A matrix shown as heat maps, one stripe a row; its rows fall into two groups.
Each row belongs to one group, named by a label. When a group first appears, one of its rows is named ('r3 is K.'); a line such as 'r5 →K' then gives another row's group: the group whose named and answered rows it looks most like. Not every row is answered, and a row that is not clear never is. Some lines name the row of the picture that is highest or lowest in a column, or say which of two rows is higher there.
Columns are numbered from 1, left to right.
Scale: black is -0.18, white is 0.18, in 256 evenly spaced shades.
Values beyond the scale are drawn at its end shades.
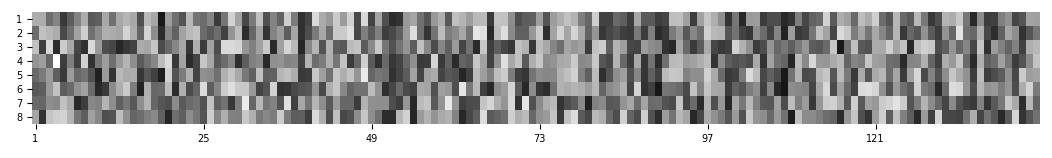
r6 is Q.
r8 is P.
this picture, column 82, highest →3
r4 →Q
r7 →P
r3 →P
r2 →Q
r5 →Q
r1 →Q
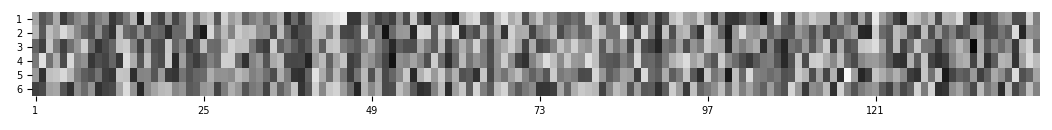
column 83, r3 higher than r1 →Yes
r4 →Q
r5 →P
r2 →P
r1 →Q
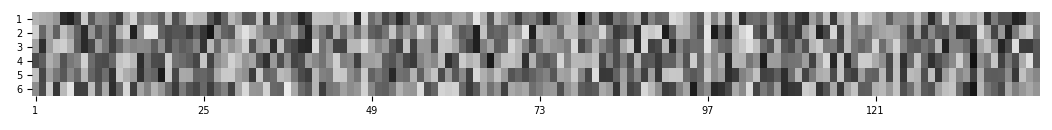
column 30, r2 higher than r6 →Yes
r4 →Q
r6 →P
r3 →P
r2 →P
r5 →Q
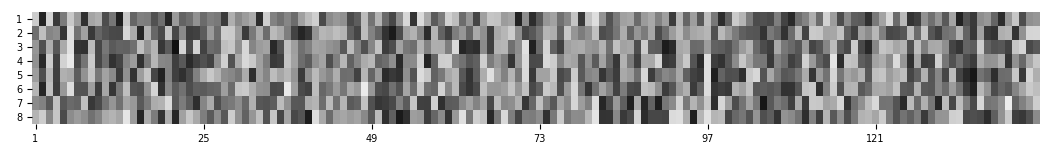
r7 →Q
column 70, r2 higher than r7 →No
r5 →P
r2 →Q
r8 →Q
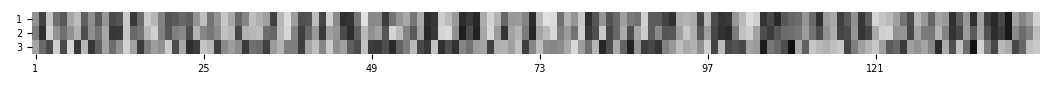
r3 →Q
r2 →P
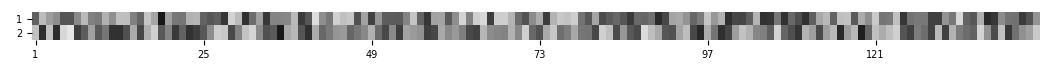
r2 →P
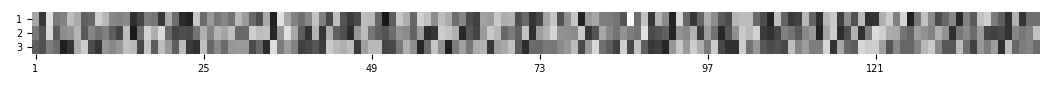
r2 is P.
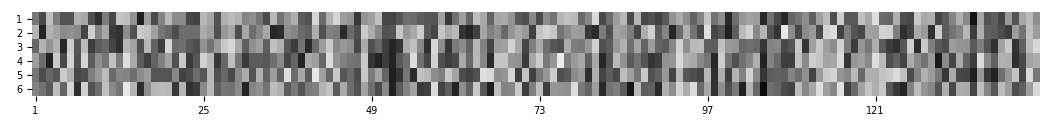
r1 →Q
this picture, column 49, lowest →4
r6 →Q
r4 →Q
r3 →Q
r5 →P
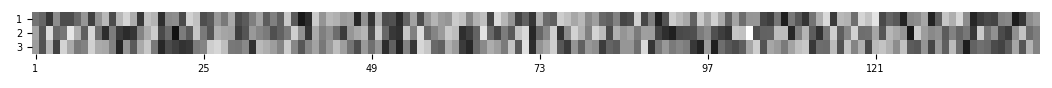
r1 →Q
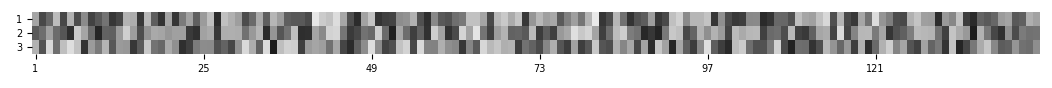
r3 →P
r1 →Q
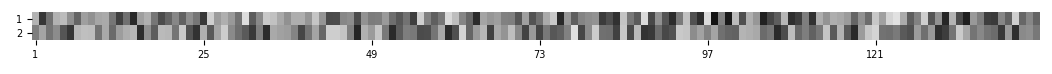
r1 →P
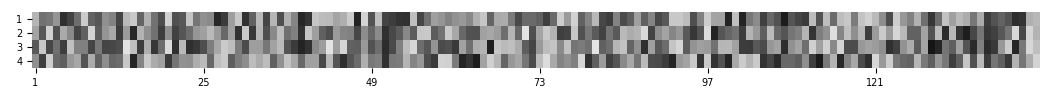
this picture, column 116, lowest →4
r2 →P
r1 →Q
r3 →Q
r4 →P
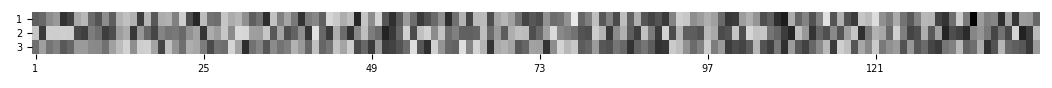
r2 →P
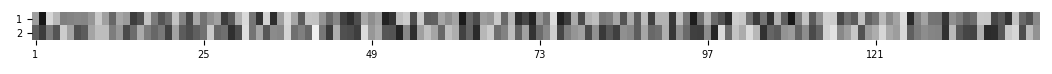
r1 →P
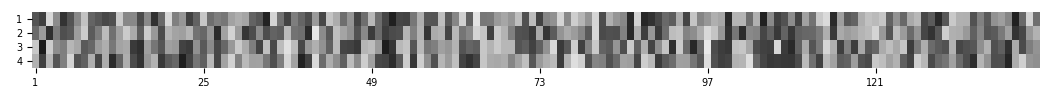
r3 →P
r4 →P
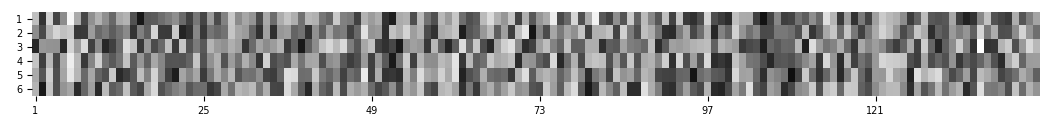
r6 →P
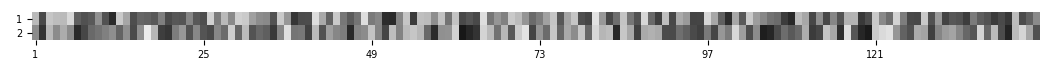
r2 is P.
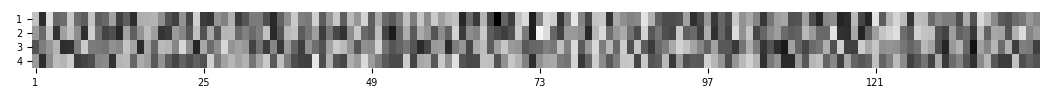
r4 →P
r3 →Q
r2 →P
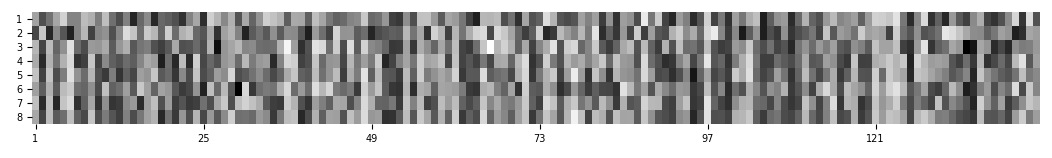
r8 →P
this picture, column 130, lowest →6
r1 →P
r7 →P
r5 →P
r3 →P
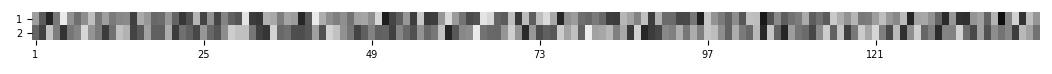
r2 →Q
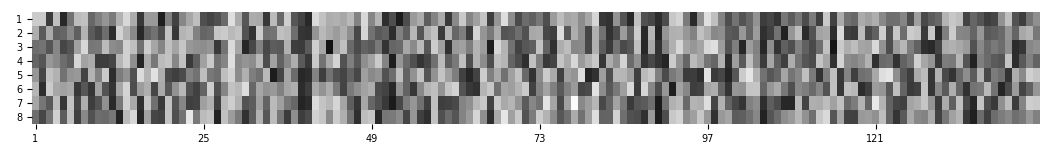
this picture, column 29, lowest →8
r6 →P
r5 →P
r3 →Q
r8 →Q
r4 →Q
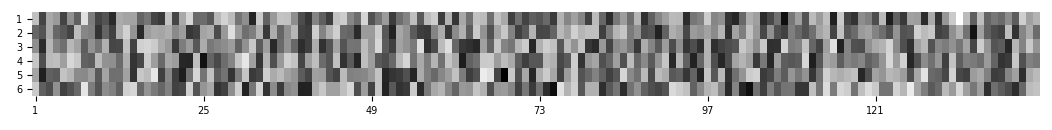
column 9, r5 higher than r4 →Yes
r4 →P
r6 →Q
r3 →P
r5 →P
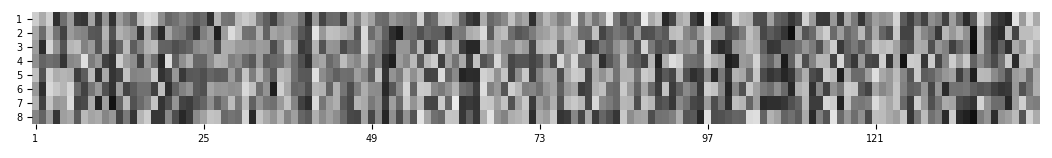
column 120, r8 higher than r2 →No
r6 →P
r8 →P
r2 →Q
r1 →P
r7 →P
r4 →Q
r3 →P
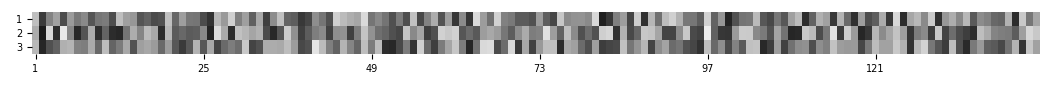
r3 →P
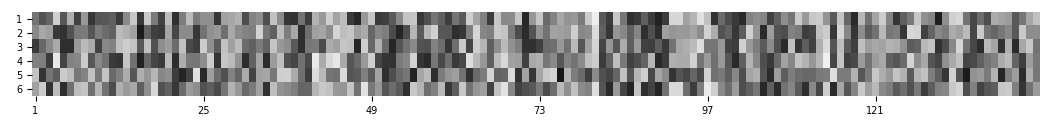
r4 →Q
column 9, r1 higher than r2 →No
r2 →Q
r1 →Q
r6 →Q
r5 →P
